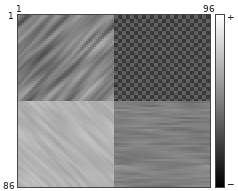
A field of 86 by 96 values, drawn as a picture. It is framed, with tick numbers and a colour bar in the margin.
The table splits into 2 rows of 2 panels. Panel 1,1: middling, slanting up to the right. Panel 1,2: low, checkered. Panel 2,1: high, slanting down to the right, faint in contrast. Panel 2,2: middling, streaked across, faint in contrast.
